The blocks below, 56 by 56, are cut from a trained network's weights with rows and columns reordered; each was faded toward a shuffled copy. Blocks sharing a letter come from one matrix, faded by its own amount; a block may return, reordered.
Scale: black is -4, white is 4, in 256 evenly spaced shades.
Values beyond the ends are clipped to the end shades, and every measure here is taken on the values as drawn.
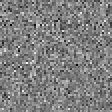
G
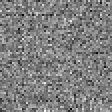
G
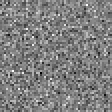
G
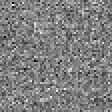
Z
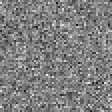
G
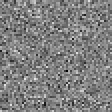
G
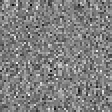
Z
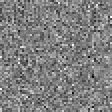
Z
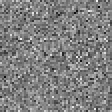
Z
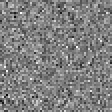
Z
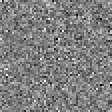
Z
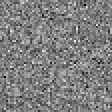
G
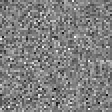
Z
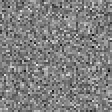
Z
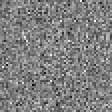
Z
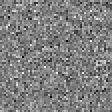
Z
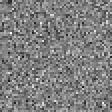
Z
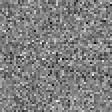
G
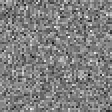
G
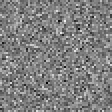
G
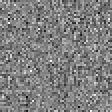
Z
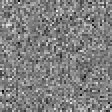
Z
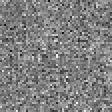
Z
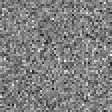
Z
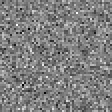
G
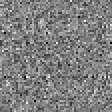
G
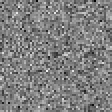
Z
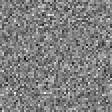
G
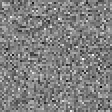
G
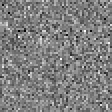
G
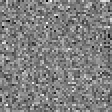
Z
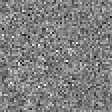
G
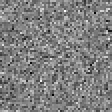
Z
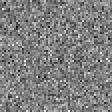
G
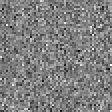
Z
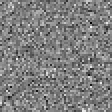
Z
